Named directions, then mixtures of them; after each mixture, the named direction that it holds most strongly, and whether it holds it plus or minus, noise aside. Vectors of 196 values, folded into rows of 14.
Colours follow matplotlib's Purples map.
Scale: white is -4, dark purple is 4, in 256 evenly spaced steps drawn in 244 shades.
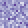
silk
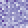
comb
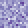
silk, minus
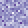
comb, plus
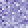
comb, plus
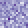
silk, plus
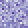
comb, minus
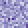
silk, plus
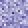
comb, minus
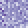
comb, plus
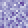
silk, minus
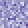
silk, plus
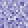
silk, minus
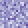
silk, plus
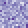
silk, plus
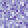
silk, plus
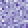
comb, minus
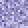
comb, plus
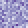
comb, plus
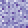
comb, minus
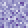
silk, minus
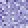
comb, plus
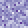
silk, plus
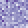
comb, plus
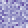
comb, plus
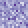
silk, plus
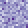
comb, minus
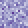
silk, minus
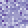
comb, plus
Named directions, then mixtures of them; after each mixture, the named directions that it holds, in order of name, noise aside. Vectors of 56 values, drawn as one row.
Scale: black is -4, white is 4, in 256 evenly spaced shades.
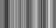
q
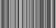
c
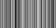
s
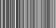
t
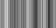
q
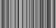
c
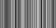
q, s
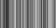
q, t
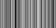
s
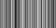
s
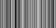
s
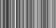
q, t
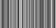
c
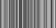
c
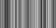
q, s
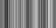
q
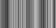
c, q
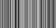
c, s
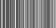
t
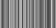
c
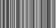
c, t
